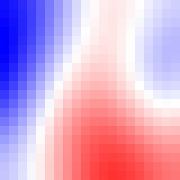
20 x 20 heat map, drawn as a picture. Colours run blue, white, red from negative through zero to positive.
Ninth with the lowest average: top left. Slope: up to the bottom right. Ninth with the highest average: bottom middle. Roughest part: middle left.
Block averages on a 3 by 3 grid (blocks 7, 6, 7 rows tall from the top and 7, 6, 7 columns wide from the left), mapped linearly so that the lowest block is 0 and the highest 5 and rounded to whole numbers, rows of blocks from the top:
032 | 143 | 255
